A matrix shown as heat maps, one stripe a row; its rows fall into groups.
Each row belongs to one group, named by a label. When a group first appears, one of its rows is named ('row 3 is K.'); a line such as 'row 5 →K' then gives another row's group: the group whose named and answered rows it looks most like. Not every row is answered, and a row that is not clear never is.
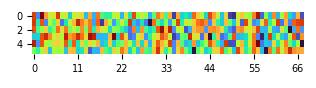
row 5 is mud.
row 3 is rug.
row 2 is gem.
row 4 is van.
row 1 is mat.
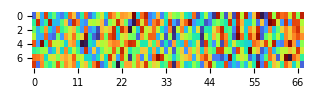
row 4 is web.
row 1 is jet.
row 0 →mud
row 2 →mud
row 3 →mud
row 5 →mud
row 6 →jet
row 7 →van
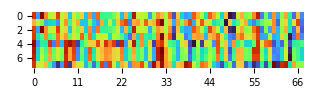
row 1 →jet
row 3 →gem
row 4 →web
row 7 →jet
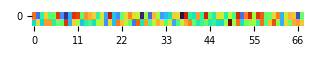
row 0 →mat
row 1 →jet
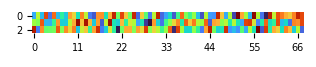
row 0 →mud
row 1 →mat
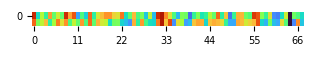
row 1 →gem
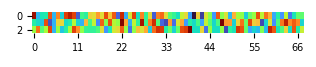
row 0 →web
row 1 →mud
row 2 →jet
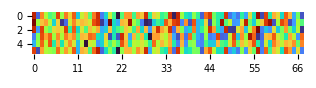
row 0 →van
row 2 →van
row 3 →rug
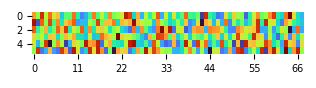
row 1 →web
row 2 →gem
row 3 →web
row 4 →mat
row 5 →jet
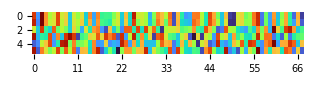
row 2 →van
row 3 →web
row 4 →rug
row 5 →van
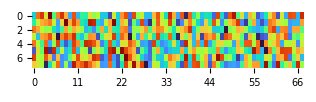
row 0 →rug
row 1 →rug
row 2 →jet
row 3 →rug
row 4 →mat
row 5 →mud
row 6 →mat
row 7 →mat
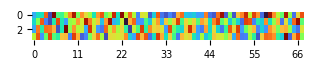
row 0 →mud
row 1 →mat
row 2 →rug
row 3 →jet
